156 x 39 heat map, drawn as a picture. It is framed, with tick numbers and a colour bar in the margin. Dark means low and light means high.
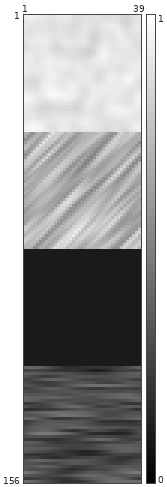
It is made of 4 by 1 panels. Panel 1,1: very high, blotchy, faint in contrast. Panel 2,1: high, slanting up to the right. Panel 3,1: very low, flat. Panel 4,1: low, streaked across.
